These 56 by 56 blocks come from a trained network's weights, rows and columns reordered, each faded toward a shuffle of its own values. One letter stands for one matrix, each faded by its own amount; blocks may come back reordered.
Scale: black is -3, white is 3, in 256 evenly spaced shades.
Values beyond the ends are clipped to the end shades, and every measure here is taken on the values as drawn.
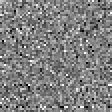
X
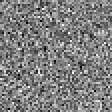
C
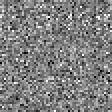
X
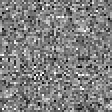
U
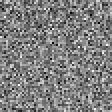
C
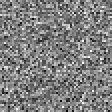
C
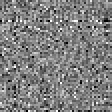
U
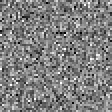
X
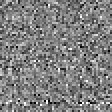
U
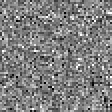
U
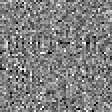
U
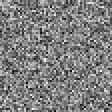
C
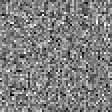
U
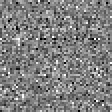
X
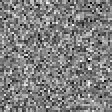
C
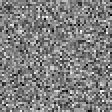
C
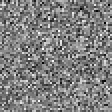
C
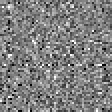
U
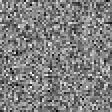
C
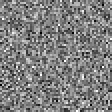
C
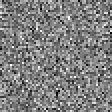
C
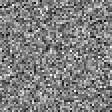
C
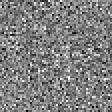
X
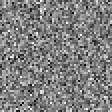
C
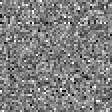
X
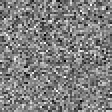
C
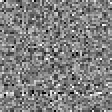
U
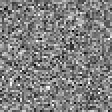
C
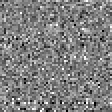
X
